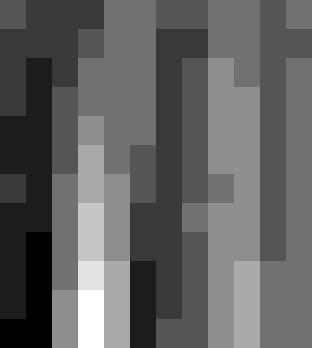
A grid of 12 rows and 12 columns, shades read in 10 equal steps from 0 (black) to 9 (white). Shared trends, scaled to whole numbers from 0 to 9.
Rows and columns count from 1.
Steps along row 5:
same up up down same down up up same down up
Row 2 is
2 2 2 3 4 4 2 2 4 4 3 3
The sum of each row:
38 35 38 40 40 40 42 43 41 44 46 46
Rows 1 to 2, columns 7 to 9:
3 3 4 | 2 2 4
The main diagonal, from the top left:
3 2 2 4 4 3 2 4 5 6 4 4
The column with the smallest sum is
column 2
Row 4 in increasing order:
1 2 2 3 3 3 4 4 4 4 5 5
